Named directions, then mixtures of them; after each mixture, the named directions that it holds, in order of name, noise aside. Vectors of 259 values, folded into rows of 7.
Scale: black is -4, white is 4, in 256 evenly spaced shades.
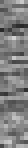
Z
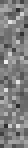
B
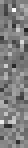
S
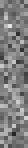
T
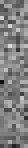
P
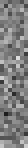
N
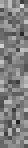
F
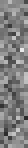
F, T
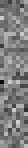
F, N, P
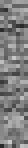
P, Z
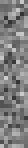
B, T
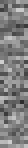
N, Z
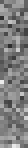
P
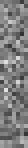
B, N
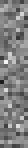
B, P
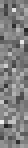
S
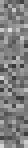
N, S, Z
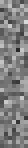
F, P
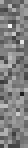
P, S, T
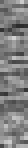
Z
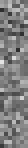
F, P, Z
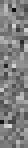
S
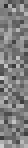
N, S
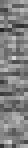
P, Z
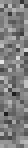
F, N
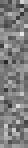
B, F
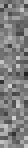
N, T, Z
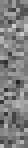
B, S, Z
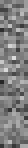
P, Z
